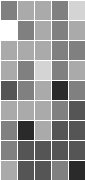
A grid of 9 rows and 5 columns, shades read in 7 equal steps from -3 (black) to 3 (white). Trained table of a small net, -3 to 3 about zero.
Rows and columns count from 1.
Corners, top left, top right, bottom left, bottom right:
0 2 1 -2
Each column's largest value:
3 1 2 0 2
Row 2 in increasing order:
0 0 1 1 3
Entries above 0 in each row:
3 3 3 3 1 3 1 0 1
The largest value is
3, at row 2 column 1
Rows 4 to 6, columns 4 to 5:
0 1 | -2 0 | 0 -1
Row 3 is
1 1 1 0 0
